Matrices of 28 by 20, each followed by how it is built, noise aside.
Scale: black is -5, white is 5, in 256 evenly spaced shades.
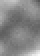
smooth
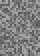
noise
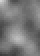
smooth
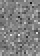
noise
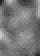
smooth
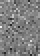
noise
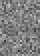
noise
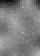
smooth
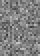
noise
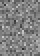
noise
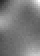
smooth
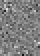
noise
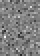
noise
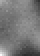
smooth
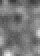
smooth
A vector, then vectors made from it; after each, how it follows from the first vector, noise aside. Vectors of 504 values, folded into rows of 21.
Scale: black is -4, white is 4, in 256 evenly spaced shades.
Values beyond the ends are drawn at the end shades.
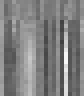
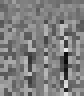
sign-scrambled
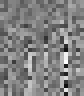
sign-scrambled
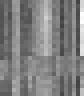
wrapped around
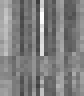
wrapped around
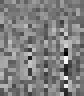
sign-scrambled
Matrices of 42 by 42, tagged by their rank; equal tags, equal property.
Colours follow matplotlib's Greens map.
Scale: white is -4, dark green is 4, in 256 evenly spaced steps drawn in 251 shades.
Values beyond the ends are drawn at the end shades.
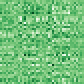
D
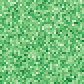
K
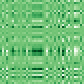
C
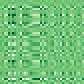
C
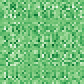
D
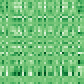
C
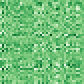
D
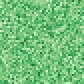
K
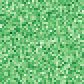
K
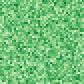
K
